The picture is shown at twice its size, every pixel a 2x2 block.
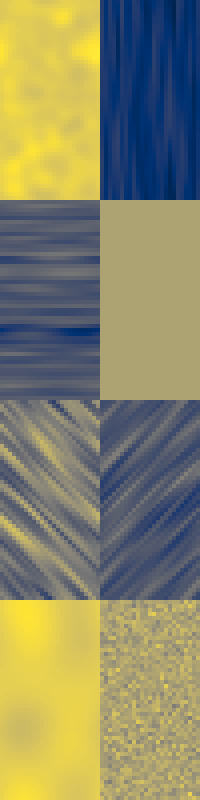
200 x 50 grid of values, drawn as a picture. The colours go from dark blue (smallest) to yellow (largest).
The table splits into 4 rows of 2 panels. Panel 1,1: very high, blotchy, faint in contrast. Panel 1,2: very low, streaked downward, faint in contrast. Panel 2,1: low, streaked across. Panel 2,2: high, flat. Panel 3,1: middling, slanting down to the right, strong in contrast. Panel 3,2: low, slanting up to the right. Panel 4,1: very high, smooth, faint in contrast. Panel 4,2: high, fine-grained.
